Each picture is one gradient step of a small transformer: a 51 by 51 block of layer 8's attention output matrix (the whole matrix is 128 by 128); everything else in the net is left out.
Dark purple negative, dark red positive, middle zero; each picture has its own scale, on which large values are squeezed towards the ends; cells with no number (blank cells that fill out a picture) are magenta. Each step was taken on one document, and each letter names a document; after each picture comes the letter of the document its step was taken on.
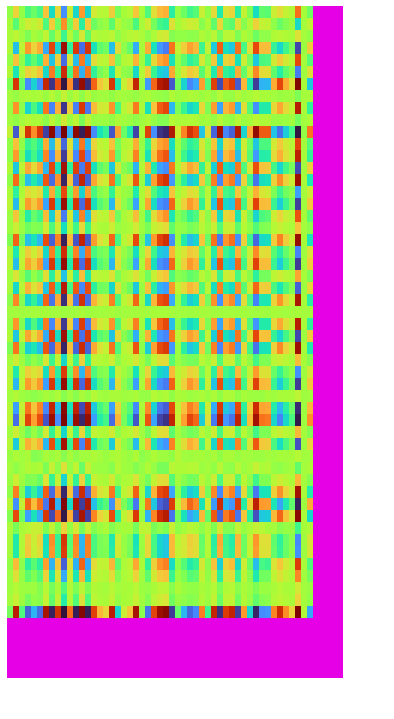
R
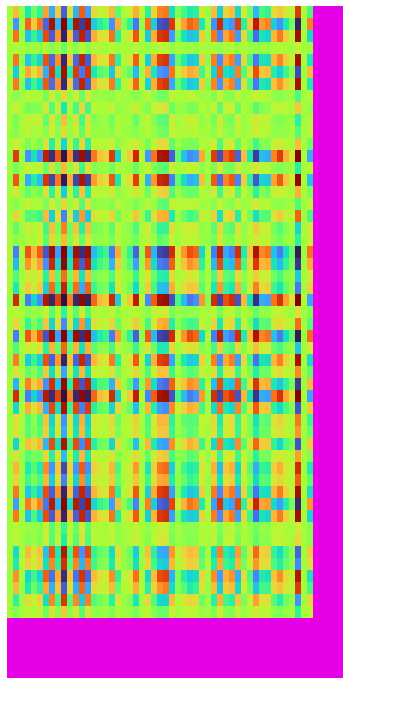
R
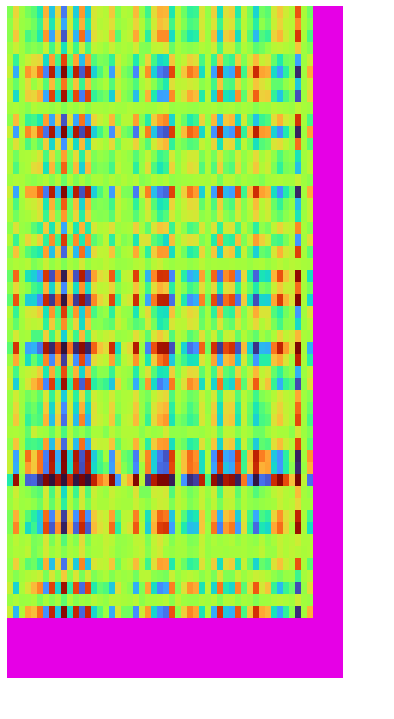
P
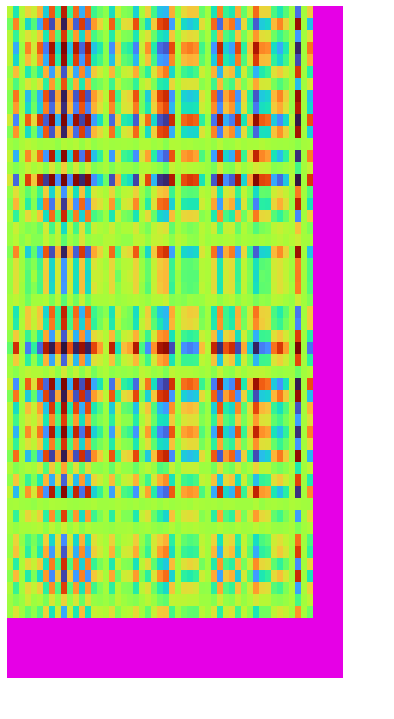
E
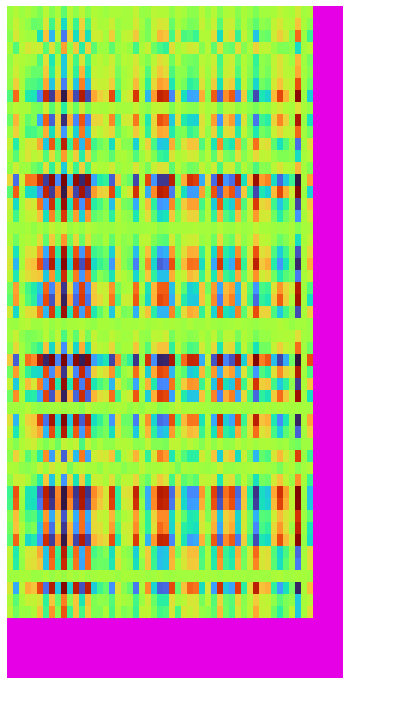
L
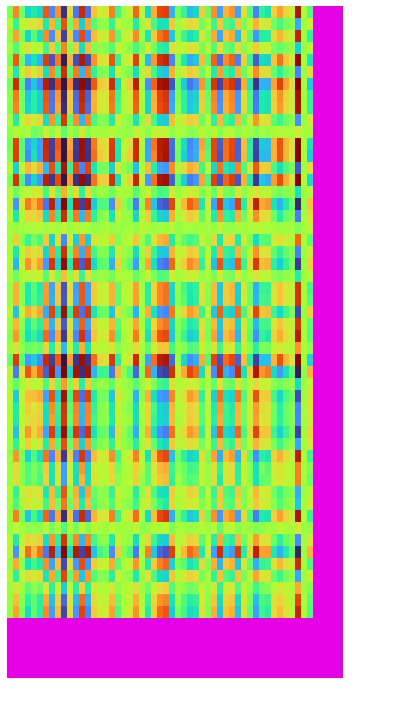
R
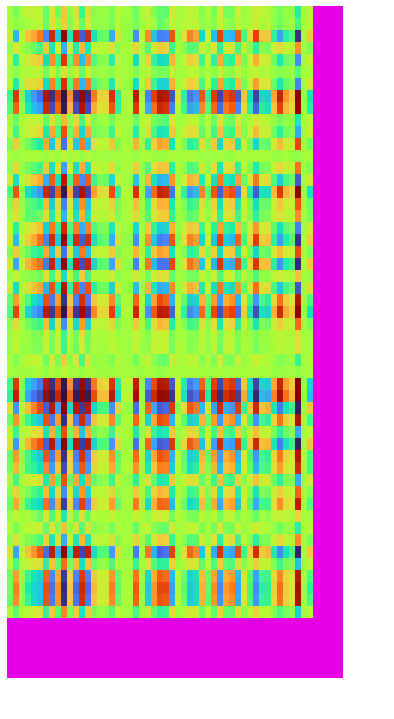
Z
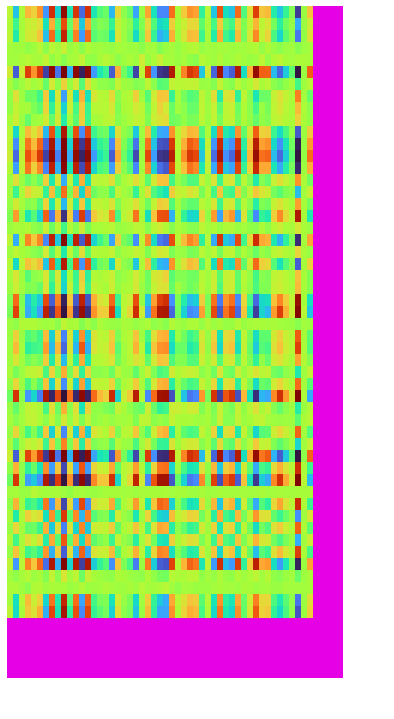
P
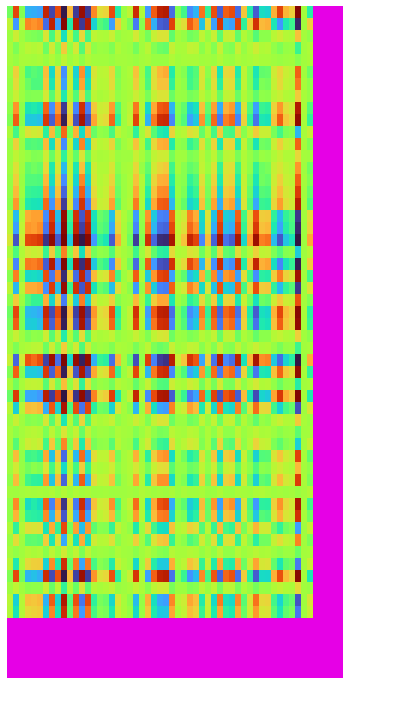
Z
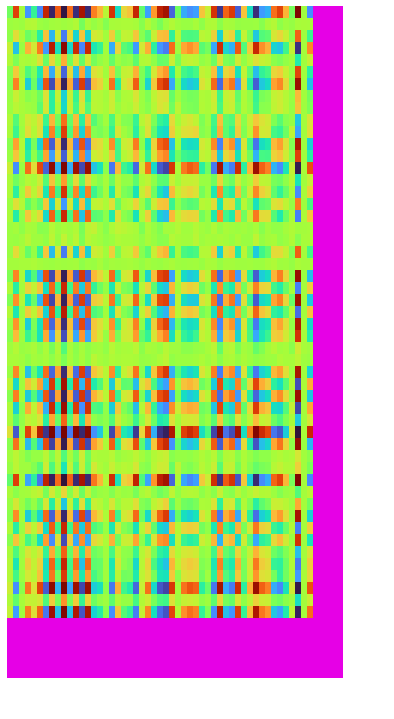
E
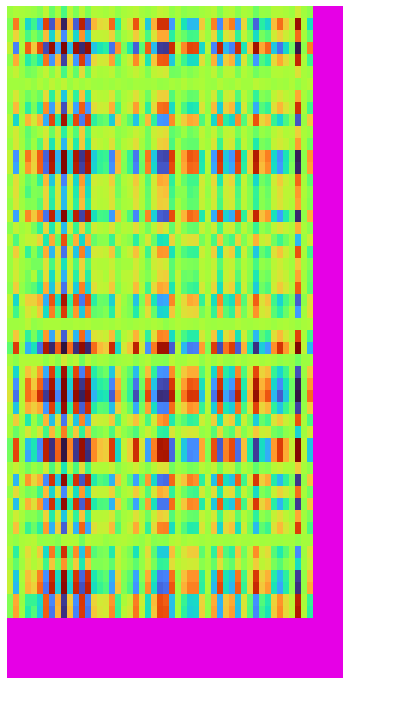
P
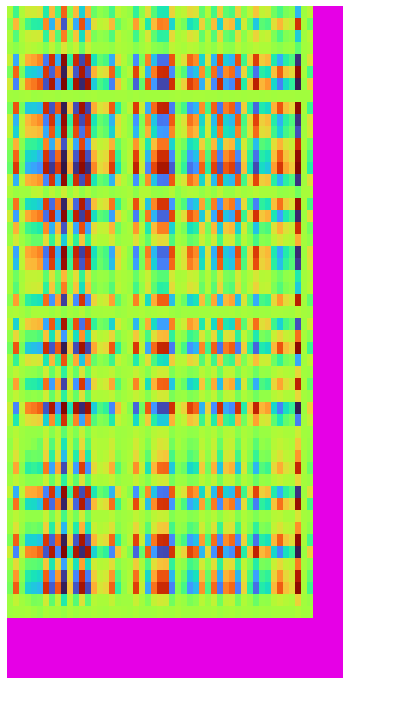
Z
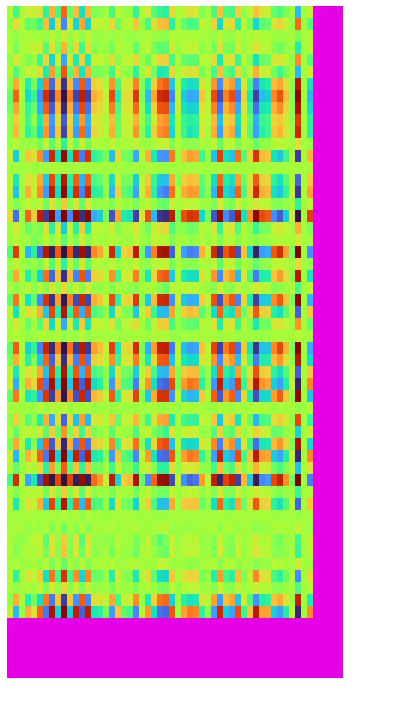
E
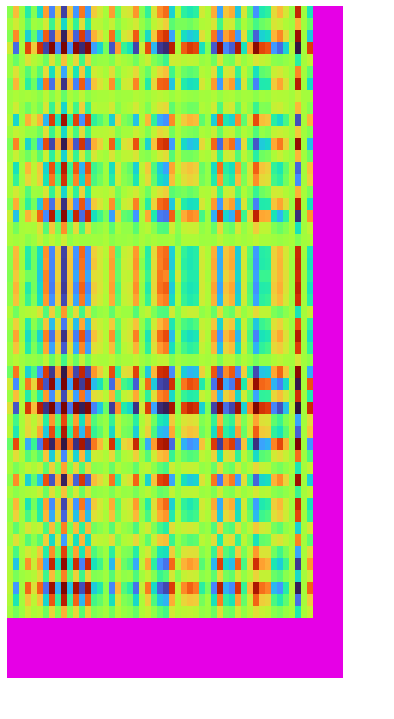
E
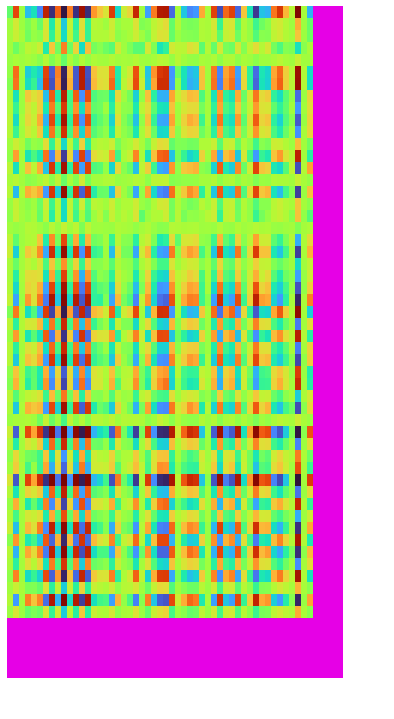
L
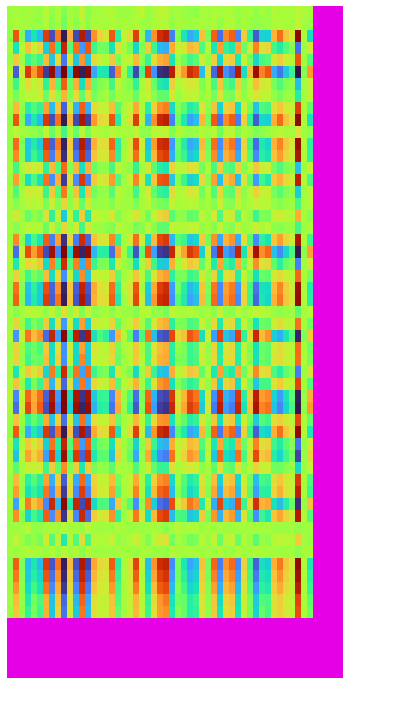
R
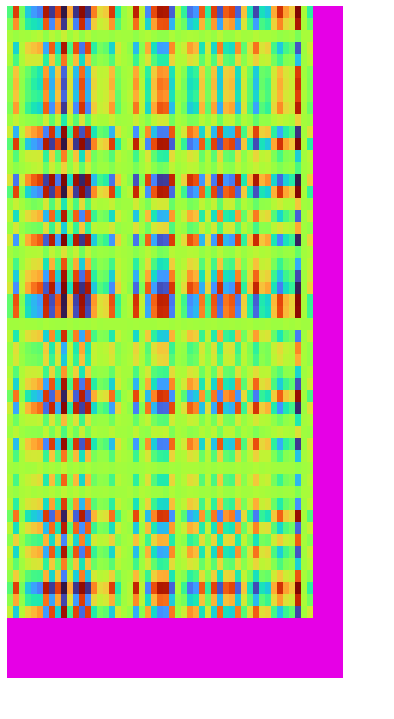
Z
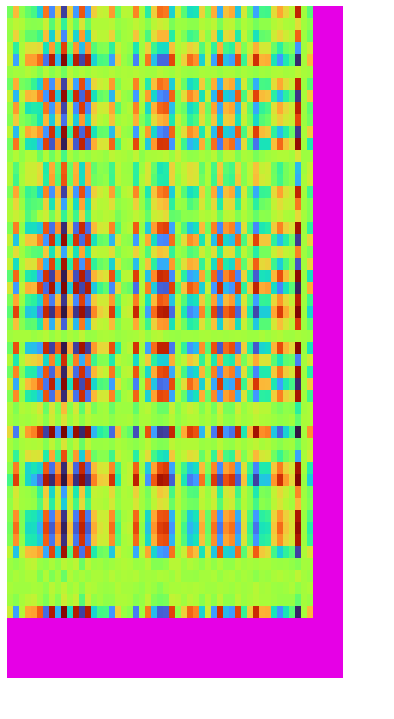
L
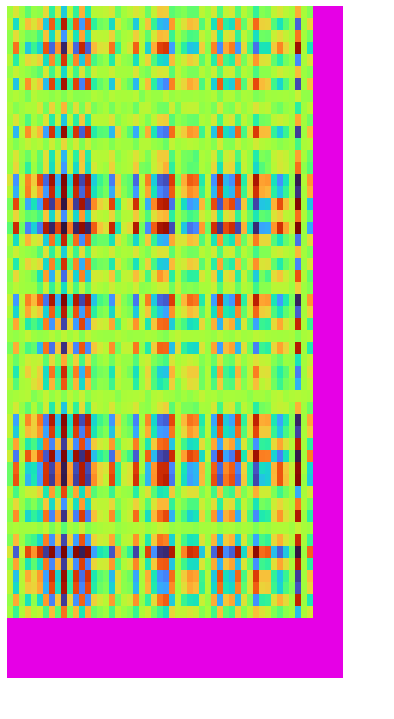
P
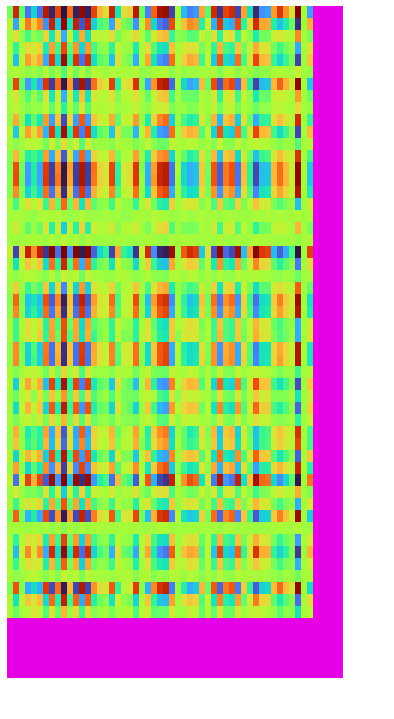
R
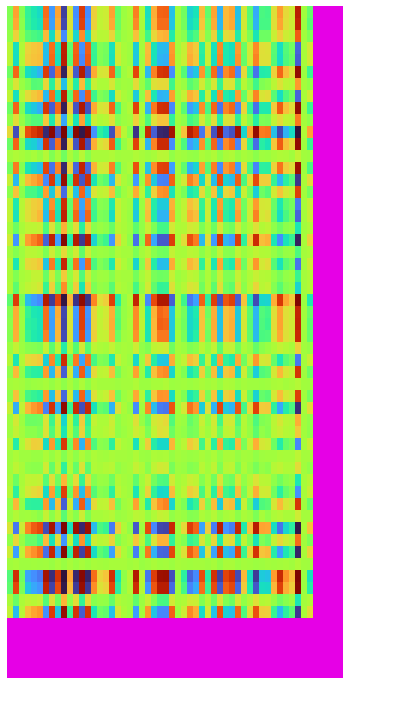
Z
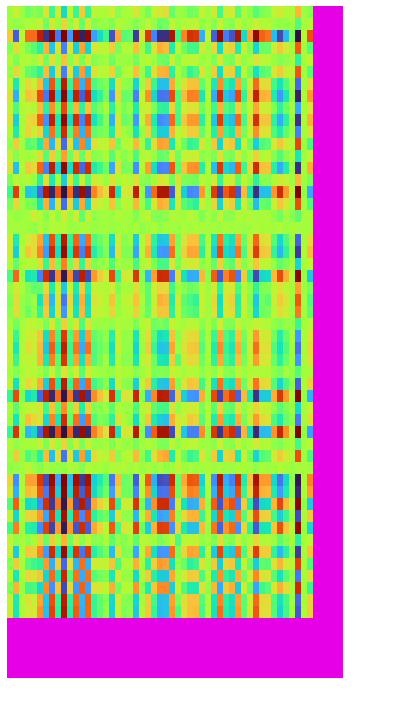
L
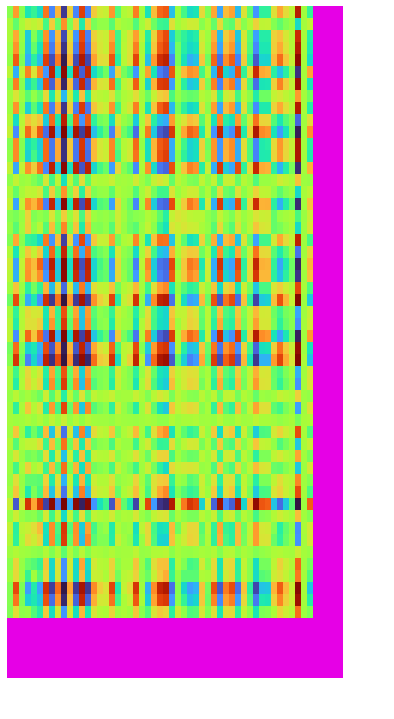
R
